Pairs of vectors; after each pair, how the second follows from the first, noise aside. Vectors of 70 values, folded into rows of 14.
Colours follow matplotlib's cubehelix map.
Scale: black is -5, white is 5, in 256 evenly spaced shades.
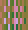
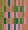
negated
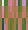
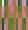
copied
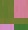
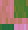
negated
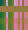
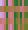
negated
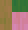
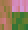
negated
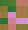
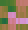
copied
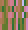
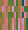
negated
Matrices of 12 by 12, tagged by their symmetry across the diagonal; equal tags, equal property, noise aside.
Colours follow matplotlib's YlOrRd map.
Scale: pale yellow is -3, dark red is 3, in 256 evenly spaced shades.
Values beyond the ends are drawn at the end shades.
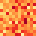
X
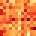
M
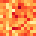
X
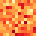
X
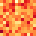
X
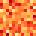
M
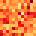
X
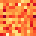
X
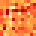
M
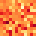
M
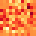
M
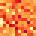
X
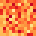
X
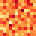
M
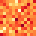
X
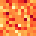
M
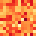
M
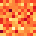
X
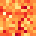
X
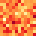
X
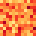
X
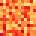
M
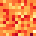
M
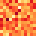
M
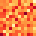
M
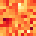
M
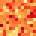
M
